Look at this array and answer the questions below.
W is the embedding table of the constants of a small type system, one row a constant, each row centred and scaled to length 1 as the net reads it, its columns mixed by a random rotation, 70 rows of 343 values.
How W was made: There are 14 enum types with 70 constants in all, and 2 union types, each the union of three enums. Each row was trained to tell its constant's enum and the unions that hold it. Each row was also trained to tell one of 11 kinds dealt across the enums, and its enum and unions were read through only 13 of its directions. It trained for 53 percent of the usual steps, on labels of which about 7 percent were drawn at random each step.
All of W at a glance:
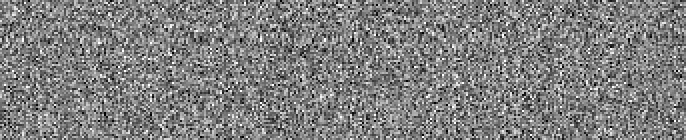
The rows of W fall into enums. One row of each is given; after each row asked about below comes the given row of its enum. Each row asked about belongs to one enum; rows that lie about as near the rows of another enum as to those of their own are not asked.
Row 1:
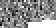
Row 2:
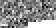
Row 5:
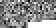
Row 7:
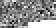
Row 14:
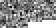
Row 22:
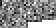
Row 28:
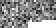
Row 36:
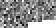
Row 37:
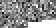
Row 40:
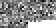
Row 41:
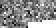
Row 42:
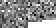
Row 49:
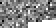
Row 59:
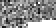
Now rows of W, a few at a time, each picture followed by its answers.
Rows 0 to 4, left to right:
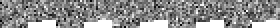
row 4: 37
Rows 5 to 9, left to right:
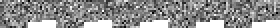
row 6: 41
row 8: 36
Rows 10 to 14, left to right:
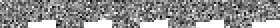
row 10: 5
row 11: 40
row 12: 41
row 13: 1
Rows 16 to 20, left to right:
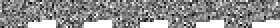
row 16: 5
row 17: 2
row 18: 36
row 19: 37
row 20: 37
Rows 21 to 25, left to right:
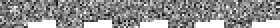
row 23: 7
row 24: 2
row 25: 2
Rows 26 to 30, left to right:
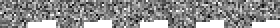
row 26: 2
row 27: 1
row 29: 42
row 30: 36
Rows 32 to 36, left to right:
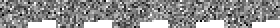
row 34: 5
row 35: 7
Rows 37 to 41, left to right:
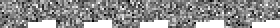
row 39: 59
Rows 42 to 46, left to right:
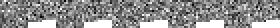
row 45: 1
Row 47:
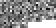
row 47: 5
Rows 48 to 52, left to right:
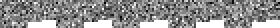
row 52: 59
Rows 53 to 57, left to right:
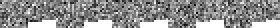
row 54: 36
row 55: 41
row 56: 2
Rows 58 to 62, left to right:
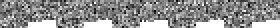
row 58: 36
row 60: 7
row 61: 59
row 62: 1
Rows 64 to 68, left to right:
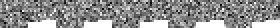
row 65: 59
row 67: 5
